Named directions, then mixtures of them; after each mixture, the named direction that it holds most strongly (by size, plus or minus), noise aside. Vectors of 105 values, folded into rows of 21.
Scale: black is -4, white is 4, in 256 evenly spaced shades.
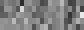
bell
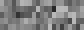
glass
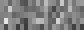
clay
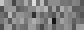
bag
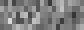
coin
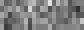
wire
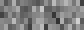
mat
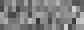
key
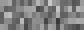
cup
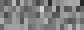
cup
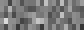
clay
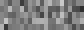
clay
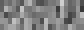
bell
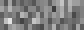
coin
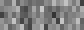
mat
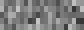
key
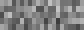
cup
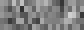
bell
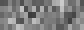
coin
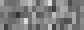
glass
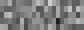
cup
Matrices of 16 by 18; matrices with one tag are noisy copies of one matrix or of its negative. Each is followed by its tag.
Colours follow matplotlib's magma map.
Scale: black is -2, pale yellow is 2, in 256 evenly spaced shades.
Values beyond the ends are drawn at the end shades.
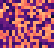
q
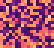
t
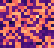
t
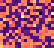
t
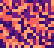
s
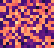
t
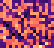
s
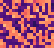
s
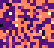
q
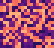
t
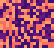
q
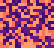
t
